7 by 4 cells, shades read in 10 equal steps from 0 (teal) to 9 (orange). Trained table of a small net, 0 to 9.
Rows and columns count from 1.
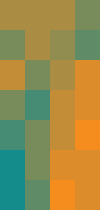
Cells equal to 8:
5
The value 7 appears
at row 3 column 1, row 4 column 3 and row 5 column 3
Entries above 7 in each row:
0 0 1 1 1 2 2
